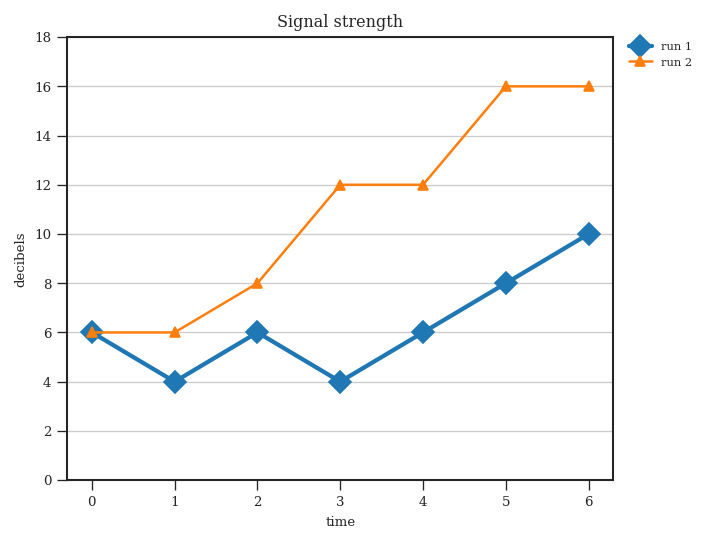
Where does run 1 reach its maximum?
6
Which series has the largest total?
run 2
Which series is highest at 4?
run 2
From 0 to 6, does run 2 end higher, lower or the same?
higher
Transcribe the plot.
Title: Signal strength
x-axis: time, ticks 0 1 2 3 4 5 6
y-axis: decibels, ticks 0 2 4 6 8 10 12 14 16 18
Legend: run 1, run 2
Values:
run 1: 6 4 6 4 6 8 10
run 2: 6 6 8 12 12 16 16
